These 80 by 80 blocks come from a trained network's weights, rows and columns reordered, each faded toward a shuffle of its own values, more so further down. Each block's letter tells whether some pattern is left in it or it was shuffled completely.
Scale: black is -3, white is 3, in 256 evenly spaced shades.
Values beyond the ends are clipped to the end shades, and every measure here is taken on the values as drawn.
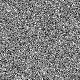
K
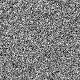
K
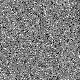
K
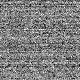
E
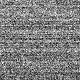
E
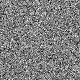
K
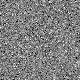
K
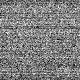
E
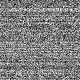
E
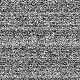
E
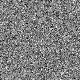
K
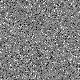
K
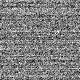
E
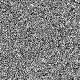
K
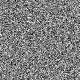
K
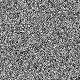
K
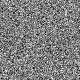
K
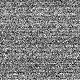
E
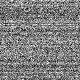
E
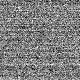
E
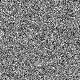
K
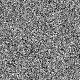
K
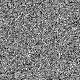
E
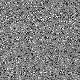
E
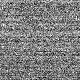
E
